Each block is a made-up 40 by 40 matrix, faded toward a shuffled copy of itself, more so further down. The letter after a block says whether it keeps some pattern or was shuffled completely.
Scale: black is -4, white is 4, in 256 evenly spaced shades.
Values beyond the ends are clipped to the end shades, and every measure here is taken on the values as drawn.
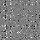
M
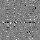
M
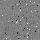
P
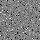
P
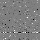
M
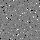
P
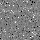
P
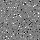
P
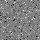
P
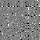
M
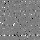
M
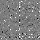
M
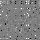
M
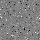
P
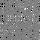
M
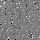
P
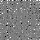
M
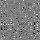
M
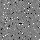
P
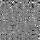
M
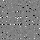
M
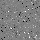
P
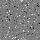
P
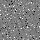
P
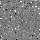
P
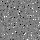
P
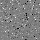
P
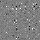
M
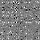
M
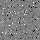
P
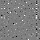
M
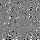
M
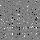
M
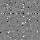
M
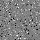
P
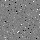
P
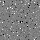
P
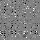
M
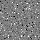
P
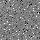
P
